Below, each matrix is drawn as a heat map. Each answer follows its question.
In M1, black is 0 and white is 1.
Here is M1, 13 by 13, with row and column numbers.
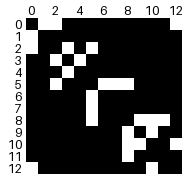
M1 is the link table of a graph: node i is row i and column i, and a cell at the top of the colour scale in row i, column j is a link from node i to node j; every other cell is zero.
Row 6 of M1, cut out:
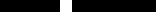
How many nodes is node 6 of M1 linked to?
1
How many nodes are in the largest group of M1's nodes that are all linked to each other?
3
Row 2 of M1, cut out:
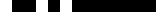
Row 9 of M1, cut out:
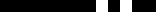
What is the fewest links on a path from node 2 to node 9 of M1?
3
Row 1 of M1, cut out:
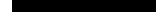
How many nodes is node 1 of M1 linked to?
1
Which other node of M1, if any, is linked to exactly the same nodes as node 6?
node 7
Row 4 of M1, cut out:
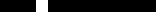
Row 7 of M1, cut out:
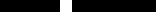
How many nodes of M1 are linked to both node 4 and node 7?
0
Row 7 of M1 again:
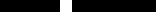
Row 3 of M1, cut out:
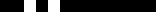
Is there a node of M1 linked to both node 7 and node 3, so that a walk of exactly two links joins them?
no
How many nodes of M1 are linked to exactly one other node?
5
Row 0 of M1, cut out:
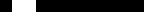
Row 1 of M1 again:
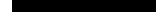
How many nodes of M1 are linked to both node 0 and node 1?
0
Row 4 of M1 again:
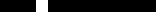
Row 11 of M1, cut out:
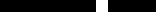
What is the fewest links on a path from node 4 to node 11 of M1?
5
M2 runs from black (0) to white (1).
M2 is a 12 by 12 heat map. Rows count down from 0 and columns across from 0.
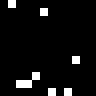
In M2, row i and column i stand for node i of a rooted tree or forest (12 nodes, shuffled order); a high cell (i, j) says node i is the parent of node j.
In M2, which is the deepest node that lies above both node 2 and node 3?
10
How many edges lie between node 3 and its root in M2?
1
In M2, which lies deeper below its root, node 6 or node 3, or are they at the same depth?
the same depth
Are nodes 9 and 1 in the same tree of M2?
no
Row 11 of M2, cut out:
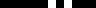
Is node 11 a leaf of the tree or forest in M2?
no
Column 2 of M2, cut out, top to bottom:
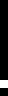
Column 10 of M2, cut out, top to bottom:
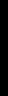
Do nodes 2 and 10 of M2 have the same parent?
no
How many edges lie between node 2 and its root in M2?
1
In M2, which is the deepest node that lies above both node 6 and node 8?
11
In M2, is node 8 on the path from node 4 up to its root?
no
